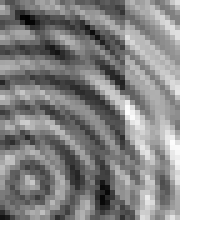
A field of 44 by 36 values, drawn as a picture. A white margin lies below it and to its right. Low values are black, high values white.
Rings: centred on the bottom left. Grain: diagonal, down to the right. Seam: vertical, 70% of the way across, the right part higher.
